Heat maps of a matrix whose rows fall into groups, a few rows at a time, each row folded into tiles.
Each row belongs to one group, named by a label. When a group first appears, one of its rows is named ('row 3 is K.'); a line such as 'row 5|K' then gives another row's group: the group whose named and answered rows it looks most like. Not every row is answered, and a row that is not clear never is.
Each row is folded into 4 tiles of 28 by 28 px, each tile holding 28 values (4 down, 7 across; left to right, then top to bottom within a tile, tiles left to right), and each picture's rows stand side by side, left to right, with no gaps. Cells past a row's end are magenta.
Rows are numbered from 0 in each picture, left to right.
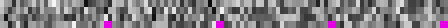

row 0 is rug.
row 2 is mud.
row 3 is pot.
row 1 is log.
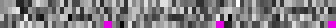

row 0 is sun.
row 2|pot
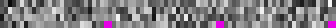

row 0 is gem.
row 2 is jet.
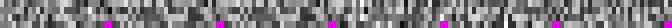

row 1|mud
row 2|mud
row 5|jet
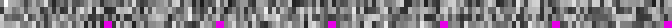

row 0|sun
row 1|jet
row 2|jet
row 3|jet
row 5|mud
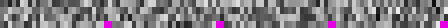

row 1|log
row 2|mud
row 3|log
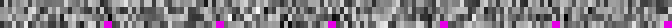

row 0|pot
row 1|mud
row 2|log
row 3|gem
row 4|sun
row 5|rug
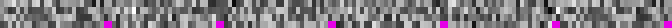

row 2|gem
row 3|pot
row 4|rug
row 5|mud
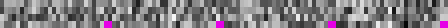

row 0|sun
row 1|sun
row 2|log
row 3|log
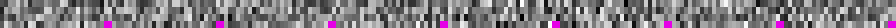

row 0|jet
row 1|jet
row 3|sun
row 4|rug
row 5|gem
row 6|rug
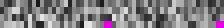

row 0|jet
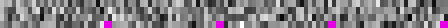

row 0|log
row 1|pot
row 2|jet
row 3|rug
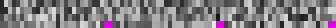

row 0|gem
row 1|gem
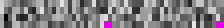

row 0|rug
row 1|sun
